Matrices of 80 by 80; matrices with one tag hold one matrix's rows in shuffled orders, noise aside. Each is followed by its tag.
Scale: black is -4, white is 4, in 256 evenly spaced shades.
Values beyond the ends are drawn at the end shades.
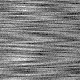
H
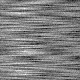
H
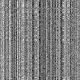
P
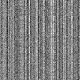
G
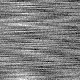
H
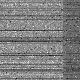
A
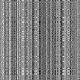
P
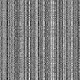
G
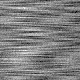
H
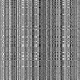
P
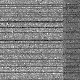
A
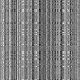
P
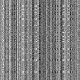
P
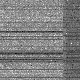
A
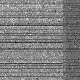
A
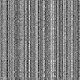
G
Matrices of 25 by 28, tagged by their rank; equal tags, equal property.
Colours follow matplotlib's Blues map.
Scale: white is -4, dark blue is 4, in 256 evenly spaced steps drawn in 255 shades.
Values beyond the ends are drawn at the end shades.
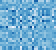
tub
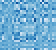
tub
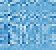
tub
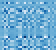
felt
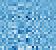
tub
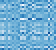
felt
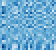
tub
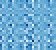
felt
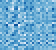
tub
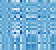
felt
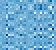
tub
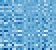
tub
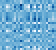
felt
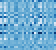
felt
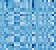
tub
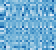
tub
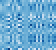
felt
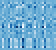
felt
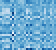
tub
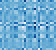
felt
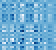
felt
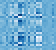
felt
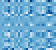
felt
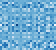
tub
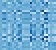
felt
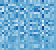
tub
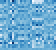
tub
